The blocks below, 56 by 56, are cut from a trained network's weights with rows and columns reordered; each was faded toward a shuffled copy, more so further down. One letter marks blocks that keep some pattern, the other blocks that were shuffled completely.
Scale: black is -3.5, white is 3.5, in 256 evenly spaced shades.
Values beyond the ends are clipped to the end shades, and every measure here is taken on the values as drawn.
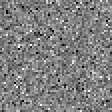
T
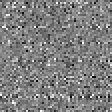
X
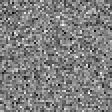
T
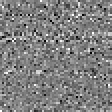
X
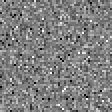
T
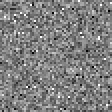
T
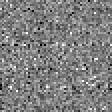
X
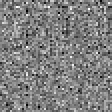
X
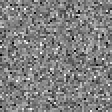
T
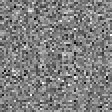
X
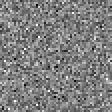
T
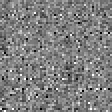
X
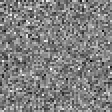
T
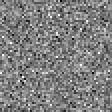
T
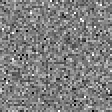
T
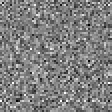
X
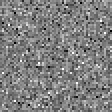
T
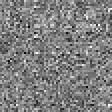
X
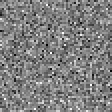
T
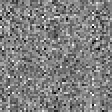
X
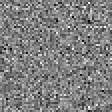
X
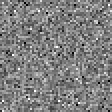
T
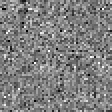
X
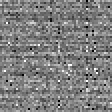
X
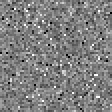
T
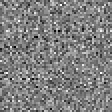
X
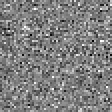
X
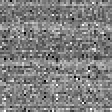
X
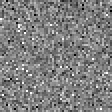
T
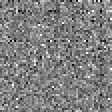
X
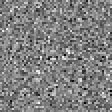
X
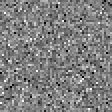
T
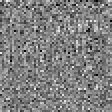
X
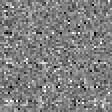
X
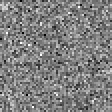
T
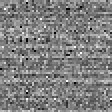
X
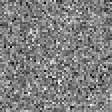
T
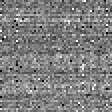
X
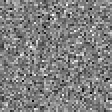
T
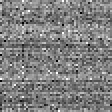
X
